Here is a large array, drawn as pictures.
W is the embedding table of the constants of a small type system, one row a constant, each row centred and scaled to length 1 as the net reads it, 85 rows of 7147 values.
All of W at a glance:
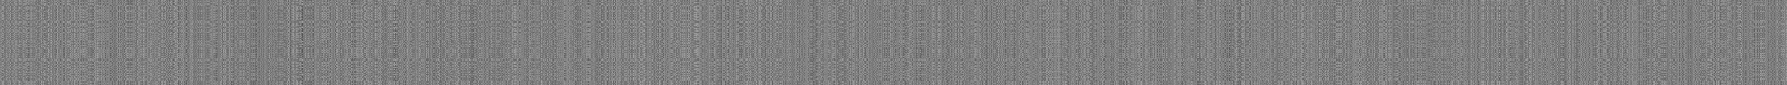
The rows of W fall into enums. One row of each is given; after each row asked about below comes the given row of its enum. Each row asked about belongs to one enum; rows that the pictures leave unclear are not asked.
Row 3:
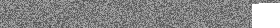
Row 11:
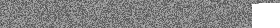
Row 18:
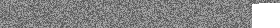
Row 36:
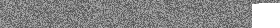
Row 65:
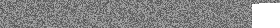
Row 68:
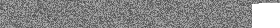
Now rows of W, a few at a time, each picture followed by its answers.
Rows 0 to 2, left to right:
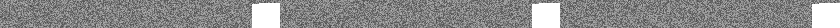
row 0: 18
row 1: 3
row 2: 65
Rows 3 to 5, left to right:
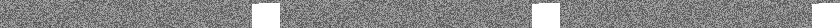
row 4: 3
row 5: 11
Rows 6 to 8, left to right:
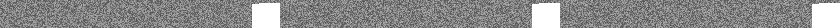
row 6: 65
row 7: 18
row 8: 18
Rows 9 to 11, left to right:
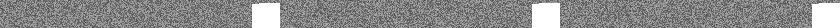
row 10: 68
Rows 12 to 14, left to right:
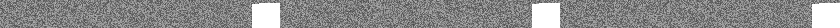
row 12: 65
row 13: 36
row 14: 65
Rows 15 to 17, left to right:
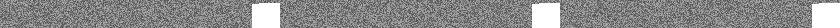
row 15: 18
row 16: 65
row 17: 68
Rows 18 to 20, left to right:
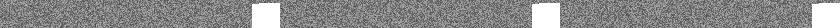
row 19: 65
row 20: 11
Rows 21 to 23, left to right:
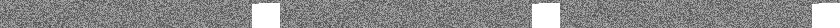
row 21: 3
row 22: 3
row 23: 68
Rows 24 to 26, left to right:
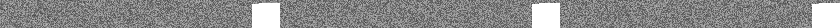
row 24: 68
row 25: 65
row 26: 11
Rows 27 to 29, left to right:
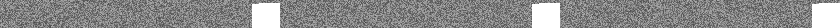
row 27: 3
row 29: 36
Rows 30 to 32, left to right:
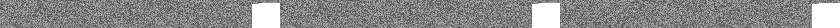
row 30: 68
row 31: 68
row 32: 3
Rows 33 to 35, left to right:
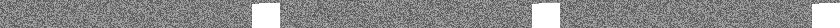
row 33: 65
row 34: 68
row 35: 65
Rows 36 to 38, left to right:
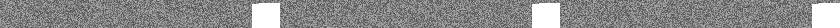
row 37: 65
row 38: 11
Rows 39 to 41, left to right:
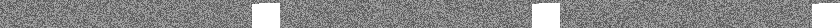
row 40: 36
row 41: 3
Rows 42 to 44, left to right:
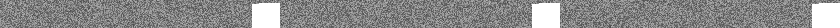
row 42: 36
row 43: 11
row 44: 3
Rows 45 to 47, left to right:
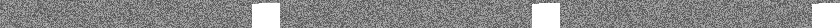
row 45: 68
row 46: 18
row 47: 11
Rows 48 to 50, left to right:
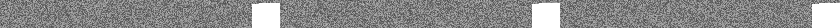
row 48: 11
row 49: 68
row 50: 65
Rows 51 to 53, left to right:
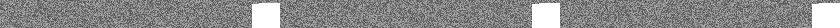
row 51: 68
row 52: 65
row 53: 11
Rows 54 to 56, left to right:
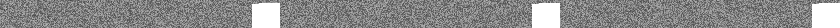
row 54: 68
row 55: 11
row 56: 36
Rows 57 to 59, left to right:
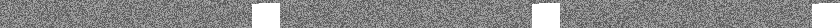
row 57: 11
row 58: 18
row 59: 3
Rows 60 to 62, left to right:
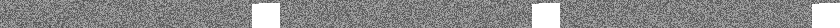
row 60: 3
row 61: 11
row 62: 65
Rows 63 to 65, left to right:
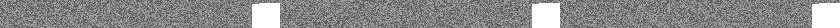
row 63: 65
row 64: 3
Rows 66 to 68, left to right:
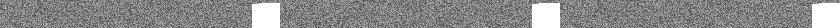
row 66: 68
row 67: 3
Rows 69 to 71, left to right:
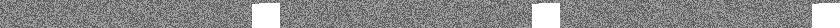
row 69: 65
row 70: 11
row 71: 36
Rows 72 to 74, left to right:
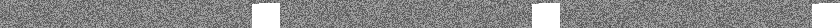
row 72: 18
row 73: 11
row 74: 3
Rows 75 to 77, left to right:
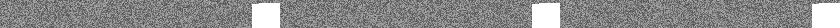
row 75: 11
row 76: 65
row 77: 36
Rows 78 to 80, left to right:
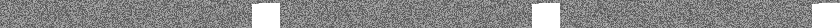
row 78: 11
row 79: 11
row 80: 68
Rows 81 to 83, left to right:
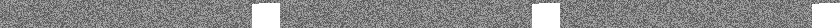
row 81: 18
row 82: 18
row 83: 65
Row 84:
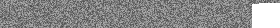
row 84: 18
